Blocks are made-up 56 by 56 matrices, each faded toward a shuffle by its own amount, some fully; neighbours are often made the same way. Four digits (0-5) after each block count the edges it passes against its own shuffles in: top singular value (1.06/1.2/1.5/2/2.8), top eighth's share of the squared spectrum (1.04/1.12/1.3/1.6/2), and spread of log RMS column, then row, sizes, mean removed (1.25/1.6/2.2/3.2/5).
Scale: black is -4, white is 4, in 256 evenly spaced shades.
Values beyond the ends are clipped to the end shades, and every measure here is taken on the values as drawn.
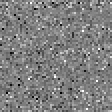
1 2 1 1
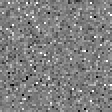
0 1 0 0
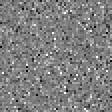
0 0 0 0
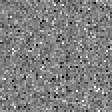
1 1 0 0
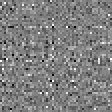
4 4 2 2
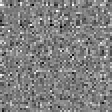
3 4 1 2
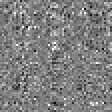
4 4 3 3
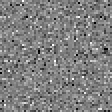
2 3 1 1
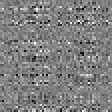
4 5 3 3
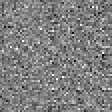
3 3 1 1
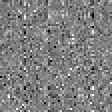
4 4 2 1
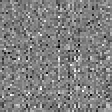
4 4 2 2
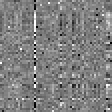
4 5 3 2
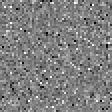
0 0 0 0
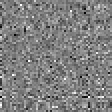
4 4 2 1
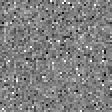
1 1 0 0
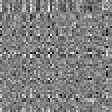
4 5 3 3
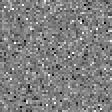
1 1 0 1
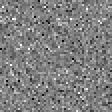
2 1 0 0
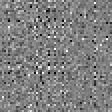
4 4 2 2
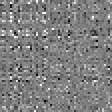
4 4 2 2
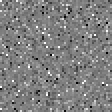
0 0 0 0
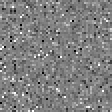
2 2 1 0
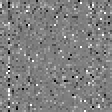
3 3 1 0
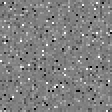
0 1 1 0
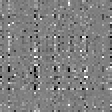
4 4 3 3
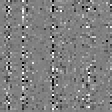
4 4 3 2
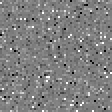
0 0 0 0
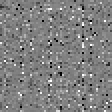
3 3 2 1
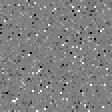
0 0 0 0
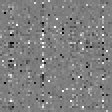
3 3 2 1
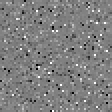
1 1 0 0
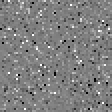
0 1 0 0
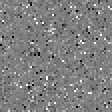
0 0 0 0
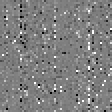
3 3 2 0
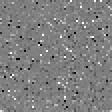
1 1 0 0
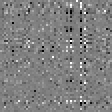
4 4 2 2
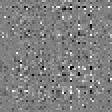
4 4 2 2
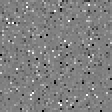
1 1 0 0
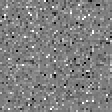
2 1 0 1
